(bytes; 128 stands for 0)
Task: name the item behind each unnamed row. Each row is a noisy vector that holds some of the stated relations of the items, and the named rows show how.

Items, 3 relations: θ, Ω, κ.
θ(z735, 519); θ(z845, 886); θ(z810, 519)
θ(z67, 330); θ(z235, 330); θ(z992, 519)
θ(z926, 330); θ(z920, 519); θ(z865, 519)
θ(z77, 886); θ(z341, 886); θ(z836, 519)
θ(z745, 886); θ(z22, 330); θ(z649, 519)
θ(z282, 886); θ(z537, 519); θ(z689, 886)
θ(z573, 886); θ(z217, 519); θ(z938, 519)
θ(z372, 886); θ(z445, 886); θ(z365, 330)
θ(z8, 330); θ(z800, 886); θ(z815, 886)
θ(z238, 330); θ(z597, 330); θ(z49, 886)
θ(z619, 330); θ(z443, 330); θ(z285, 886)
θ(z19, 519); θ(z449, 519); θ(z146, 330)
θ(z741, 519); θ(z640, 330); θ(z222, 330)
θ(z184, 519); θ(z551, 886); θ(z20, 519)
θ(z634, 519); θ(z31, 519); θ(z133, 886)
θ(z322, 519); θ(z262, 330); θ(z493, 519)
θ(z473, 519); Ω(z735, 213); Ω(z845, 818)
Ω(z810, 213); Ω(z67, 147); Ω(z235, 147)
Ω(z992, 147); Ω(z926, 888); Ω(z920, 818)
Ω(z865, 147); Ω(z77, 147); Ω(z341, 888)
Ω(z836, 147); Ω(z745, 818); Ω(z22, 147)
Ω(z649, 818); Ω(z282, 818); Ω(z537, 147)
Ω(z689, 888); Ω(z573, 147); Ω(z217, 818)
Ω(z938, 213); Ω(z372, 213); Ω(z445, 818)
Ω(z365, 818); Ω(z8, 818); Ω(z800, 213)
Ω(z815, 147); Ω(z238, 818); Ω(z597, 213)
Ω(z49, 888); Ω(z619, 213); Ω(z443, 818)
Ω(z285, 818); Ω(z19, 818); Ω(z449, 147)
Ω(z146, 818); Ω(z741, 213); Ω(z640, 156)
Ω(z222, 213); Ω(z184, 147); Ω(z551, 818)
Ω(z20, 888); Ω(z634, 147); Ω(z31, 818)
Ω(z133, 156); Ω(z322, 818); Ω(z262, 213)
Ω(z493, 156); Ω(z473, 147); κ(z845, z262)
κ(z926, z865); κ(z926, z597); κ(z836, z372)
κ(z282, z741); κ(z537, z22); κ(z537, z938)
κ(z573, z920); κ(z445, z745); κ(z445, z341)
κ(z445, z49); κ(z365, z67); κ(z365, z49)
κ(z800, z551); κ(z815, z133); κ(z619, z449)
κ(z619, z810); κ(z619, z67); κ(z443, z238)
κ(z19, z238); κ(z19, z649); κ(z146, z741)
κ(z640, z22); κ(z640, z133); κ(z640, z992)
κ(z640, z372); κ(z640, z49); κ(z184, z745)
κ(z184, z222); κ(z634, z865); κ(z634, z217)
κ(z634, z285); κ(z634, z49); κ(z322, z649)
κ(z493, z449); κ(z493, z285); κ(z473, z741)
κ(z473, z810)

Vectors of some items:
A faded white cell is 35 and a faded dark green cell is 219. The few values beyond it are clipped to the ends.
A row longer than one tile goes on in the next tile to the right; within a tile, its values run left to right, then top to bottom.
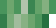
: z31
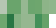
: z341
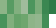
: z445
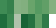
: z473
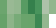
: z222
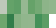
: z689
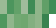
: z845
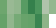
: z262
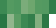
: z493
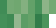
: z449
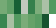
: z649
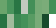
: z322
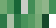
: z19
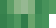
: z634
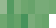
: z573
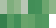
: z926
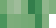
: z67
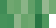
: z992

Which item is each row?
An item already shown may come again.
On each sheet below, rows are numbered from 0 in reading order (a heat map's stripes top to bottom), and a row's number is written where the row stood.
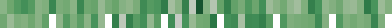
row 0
z133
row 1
z372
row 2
z640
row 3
z238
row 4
z810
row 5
z67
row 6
z22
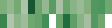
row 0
z8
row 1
z49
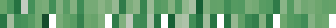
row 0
z322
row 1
z800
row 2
z282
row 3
z146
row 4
z493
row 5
z815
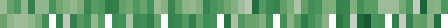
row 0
z551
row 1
z640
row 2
z810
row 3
z634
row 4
z365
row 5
z619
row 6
z741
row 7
z443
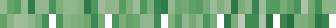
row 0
z551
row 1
z235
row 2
z445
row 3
z77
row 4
z282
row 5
z20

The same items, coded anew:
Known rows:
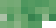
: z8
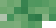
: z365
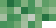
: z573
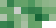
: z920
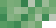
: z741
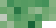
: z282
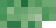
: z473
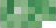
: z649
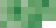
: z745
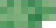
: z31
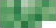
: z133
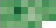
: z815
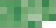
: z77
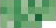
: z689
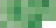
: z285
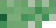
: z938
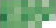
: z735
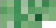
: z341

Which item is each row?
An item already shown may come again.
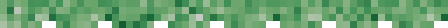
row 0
z238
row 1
z22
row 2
z493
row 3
z573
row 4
z235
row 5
z77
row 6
z926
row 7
z67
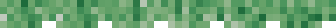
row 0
z146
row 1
z146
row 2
z619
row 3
z443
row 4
z445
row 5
z640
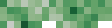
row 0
z800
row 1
z445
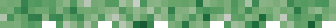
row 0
z365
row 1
z372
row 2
z551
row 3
z20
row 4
z845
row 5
z282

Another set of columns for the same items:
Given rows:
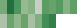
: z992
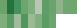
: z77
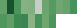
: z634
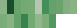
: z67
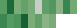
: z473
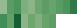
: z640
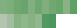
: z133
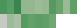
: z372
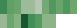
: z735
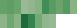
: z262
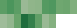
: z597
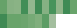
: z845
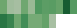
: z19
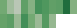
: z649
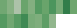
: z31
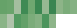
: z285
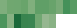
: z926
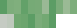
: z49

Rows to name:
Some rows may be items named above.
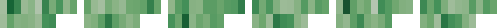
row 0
z22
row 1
z20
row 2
z640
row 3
z800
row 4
z67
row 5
z800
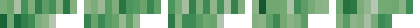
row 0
z146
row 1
z8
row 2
z282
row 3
z67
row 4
z815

